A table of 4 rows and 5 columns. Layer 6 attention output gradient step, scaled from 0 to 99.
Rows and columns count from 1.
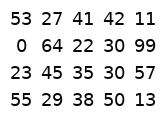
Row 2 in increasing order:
0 22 30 64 99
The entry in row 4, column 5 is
13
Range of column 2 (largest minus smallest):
37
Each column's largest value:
55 64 41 50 99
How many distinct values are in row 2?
5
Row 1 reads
53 27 41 42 11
